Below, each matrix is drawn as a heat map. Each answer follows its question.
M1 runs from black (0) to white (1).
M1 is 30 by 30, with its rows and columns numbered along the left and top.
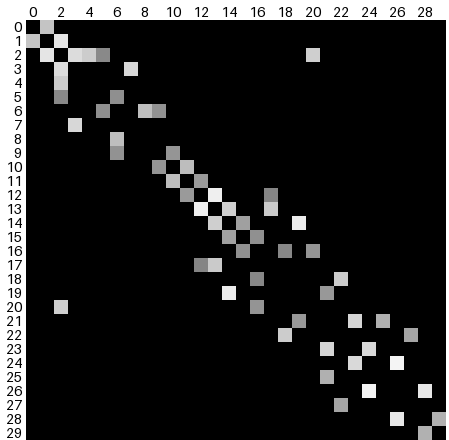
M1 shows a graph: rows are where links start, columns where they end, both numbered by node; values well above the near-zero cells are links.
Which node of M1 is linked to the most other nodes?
node 2
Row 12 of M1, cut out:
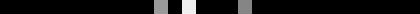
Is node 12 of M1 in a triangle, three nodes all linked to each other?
yes
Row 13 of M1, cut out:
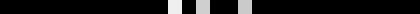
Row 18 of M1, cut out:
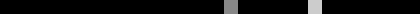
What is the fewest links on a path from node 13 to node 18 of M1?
4
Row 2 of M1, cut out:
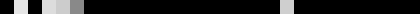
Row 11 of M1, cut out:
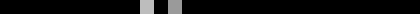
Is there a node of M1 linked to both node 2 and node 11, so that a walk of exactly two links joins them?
no
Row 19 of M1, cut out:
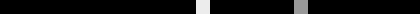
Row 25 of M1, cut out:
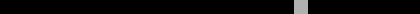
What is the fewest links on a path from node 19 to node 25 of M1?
2
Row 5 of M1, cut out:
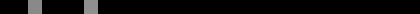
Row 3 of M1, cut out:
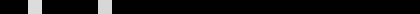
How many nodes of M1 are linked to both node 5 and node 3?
1
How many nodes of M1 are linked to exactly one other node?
7
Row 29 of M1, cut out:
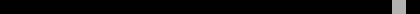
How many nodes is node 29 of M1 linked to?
1
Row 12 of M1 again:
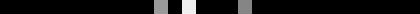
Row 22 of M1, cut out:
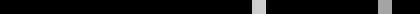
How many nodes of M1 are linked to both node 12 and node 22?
0
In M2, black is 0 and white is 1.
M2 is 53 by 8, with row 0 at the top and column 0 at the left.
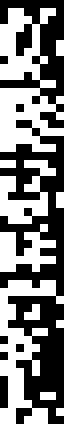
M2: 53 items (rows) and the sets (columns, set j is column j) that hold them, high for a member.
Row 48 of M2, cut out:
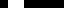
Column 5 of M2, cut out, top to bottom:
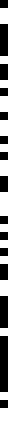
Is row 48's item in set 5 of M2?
no
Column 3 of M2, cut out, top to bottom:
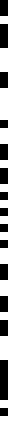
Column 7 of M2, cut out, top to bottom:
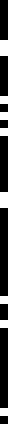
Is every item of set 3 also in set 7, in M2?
no
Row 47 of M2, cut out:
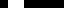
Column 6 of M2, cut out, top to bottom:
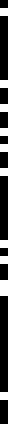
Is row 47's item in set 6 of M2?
no
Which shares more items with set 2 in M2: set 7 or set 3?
set 3
